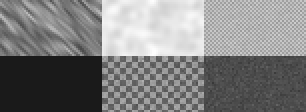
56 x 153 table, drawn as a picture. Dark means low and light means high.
The table splits into 2 rows of 3 panels. Panel 1,1: middling, slanting down to the right. Panel 1,2: very high, blotchy, faint in contrast. Panel 1,3: high, checkered. Panel 2,1: very low, flat. Panel 2,2: middling, checkered, strong in contrast. Panel 2,3: low, fine-grained, faint in contrast.
